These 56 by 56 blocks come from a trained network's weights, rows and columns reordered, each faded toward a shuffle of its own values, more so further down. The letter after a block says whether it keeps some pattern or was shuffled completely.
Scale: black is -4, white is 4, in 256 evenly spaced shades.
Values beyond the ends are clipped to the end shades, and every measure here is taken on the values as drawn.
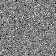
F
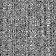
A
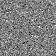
F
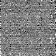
A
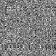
A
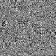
A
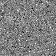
F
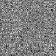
A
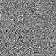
A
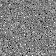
F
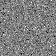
F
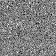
F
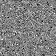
F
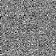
A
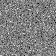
F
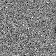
F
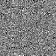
A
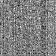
A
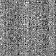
A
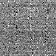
A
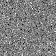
F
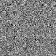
A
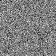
F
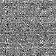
A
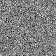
F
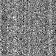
A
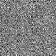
A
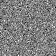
F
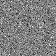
F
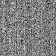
A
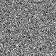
F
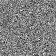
F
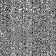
A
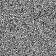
F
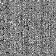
A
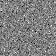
F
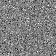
F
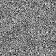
A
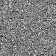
F
